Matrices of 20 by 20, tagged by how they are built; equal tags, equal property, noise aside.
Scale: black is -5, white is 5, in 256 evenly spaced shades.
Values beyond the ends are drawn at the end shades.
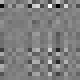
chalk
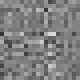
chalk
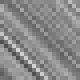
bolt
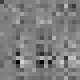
chalk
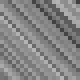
bolt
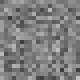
chalk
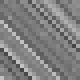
bolt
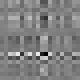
chalk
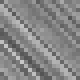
bolt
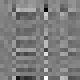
chalk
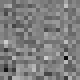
chalk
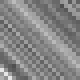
bolt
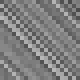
bolt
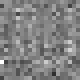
chalk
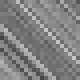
bolt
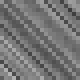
bolt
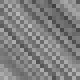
bolt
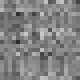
chalk
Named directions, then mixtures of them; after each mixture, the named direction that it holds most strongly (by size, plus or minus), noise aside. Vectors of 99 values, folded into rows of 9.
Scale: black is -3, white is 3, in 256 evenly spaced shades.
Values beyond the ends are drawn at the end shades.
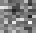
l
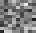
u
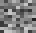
u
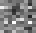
l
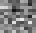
l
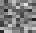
u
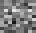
u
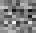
l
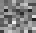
u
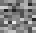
l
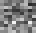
l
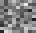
u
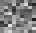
u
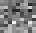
l
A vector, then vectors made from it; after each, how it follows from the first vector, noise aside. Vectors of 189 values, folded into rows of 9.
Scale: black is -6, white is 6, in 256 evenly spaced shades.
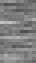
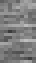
reversed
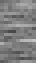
reversed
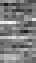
scaled up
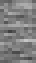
reversed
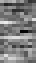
scaled up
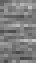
reversed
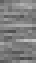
reversed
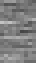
copied
